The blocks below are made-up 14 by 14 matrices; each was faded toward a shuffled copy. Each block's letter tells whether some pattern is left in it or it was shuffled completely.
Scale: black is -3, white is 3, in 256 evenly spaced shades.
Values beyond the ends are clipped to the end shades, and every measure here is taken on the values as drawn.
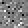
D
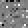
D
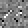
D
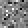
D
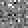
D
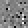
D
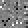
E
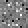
D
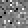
D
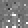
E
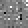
E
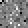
D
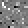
D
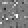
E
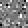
D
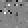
E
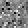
D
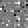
E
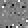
D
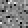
D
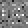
E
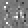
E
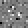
D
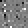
E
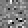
E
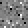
D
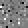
D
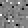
D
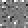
E
